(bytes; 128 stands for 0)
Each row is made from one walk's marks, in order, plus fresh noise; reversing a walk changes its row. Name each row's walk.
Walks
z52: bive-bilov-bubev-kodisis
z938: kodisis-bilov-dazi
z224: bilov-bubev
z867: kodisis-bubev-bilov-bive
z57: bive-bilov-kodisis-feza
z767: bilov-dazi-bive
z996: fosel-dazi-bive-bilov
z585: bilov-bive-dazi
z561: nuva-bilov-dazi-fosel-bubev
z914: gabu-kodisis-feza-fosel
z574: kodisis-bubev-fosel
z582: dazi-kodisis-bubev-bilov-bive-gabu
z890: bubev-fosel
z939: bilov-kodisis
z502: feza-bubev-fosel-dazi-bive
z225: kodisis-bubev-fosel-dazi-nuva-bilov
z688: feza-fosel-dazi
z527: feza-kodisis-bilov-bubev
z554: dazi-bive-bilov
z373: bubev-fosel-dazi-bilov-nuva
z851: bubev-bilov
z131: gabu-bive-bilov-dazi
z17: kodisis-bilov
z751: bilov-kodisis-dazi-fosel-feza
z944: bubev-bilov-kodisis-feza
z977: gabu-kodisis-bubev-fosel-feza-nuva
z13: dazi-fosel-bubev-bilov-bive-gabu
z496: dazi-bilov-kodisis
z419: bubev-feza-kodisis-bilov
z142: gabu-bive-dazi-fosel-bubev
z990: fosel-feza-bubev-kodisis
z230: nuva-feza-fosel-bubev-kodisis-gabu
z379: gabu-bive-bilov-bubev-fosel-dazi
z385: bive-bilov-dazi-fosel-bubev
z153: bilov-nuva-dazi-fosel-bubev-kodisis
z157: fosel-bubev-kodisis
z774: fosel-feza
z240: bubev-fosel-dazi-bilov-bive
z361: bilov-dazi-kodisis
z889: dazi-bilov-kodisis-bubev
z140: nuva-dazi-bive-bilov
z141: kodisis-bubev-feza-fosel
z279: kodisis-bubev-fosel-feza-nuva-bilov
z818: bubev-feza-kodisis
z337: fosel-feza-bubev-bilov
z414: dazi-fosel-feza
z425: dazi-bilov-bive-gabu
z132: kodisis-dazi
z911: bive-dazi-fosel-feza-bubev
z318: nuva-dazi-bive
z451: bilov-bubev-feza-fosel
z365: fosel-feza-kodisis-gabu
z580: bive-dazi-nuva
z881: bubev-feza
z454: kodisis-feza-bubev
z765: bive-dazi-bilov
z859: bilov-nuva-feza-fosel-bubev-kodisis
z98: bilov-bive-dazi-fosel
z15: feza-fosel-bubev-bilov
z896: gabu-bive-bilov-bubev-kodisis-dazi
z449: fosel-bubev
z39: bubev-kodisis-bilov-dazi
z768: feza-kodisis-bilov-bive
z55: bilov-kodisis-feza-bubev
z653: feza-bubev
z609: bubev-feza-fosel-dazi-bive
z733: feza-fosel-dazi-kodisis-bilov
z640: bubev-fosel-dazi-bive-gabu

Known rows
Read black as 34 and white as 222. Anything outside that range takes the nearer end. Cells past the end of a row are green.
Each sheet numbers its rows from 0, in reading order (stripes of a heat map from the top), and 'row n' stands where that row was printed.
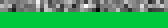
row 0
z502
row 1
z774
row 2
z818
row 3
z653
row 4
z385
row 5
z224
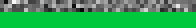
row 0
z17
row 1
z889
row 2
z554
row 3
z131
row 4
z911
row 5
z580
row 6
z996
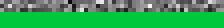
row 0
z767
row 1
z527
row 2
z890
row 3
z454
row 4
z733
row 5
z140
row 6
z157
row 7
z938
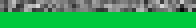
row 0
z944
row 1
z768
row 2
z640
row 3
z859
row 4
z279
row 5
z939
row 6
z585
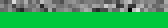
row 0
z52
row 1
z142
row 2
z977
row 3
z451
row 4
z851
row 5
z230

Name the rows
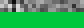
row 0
z449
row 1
z609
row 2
z582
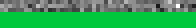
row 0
z225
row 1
z361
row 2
z15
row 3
z990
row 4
z379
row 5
z13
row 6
z318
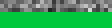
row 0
z153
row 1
z765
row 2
z55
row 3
z574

